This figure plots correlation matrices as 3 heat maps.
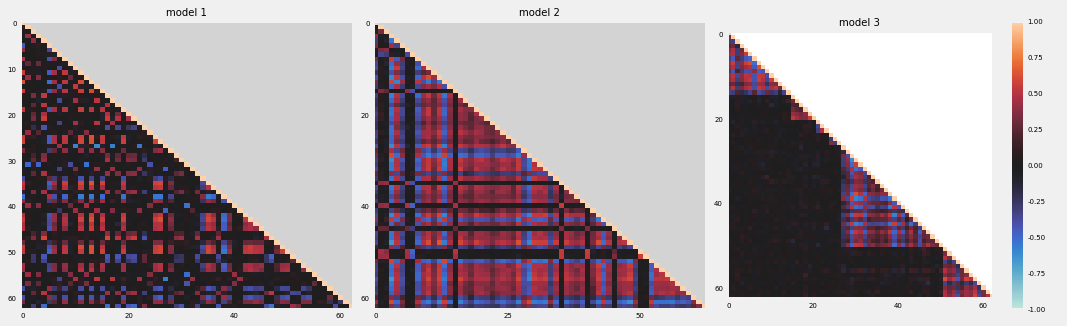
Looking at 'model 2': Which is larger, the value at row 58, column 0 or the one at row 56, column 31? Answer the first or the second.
the second
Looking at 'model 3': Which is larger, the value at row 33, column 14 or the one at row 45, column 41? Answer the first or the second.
the second
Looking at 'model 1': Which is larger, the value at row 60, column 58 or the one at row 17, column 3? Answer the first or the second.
the first
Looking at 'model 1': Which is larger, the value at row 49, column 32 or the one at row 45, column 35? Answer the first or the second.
the second
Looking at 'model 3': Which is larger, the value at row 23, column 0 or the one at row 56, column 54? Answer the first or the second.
the first
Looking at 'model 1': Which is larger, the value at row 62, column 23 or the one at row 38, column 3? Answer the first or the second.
the first
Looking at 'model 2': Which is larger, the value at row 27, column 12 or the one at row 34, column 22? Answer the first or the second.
the first
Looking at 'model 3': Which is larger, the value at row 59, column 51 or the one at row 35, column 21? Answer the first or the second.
the second
